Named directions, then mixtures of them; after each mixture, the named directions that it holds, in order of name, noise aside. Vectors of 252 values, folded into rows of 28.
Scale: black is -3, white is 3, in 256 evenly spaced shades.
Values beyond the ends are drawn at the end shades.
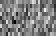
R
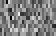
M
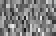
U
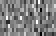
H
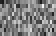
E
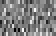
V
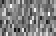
V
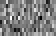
M, U, V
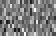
H, V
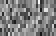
H, M, R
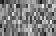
E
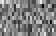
E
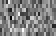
M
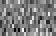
V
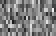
R, U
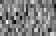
H, R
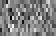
M, U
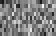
E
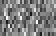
H, M, V
